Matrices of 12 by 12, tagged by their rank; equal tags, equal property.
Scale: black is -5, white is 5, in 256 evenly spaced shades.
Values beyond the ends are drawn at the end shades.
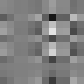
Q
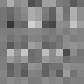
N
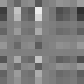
Q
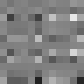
N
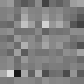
N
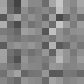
N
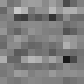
N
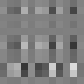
Q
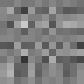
N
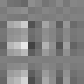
Q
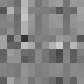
N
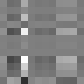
Q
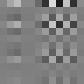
Q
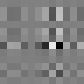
Q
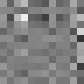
N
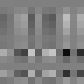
Q
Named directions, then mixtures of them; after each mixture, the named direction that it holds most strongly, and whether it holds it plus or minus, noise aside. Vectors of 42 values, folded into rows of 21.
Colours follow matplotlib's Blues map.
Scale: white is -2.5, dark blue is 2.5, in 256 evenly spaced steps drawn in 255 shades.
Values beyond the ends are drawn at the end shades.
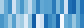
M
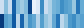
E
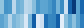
M, plus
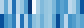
E, plus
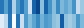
E, minus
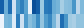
E, minus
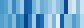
M, minus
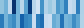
M, minus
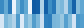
E, minus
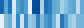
E, minus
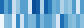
E, minus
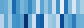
M, minus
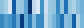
E, plus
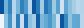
E, minus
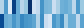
E, plus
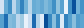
M, plus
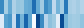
M, minus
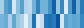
M, plus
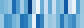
M, minus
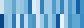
E, plus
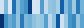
E, plus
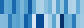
M, minus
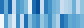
E, minus
